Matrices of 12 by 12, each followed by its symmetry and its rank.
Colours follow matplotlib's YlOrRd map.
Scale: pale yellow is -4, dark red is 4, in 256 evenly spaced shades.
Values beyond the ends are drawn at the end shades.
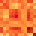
symmetric, rank two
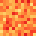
neither, full rank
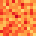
neither, full rank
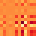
symmetric, rank one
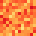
neither, full rank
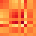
symmetric, rank one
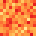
neither, full rank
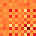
symmetric, rank two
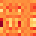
neither, rank two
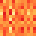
neither, rank two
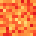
neither, full rank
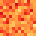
neither, full rank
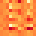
neither, rank two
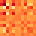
symmetric, rank two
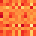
neither, rank two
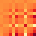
symmetric, rank one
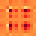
symmetric, rank one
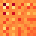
symmetric, rank two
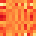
neither, rank two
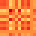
symmetric, rank one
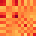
symmetric, rank two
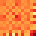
symmetric, rank two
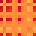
symmetric, rank one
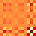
symmetric, rank one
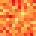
neither, full rank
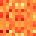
neither, rank two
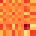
symmetric, rank two
